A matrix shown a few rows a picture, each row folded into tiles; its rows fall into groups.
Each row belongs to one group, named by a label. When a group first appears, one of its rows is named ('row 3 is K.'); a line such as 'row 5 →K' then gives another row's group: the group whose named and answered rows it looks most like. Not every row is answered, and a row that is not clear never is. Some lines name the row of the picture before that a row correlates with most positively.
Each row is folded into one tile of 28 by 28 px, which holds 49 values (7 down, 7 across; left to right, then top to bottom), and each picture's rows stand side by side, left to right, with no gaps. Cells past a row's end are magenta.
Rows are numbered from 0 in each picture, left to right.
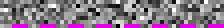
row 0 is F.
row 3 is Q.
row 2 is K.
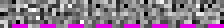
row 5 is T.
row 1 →F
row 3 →T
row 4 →T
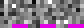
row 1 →T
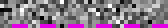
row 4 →K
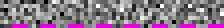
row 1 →K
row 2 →T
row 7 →F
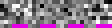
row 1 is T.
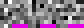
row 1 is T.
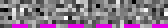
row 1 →Q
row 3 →T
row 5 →F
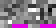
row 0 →Q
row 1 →F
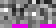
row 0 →F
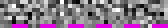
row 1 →Q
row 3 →T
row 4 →F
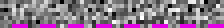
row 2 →K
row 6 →F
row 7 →K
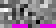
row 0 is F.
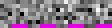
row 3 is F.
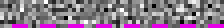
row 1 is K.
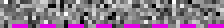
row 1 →Q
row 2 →T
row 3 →K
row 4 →Q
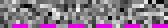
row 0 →Q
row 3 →T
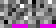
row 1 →T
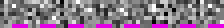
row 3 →F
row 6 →K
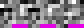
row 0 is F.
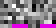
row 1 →T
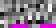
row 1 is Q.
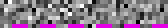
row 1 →K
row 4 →T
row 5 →Q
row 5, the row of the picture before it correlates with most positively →0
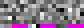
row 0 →F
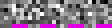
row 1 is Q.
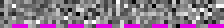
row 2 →K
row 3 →Q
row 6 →K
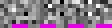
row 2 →T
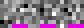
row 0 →Q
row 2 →Q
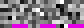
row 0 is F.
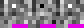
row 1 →T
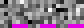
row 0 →T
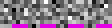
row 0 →F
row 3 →K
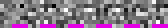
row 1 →Q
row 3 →F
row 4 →F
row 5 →Q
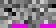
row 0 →Q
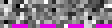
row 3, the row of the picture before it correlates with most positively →0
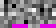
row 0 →T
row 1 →F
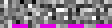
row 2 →F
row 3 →F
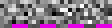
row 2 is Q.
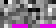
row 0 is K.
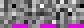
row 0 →T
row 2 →Q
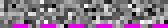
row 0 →T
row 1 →Q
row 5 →Q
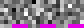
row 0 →F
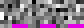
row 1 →T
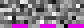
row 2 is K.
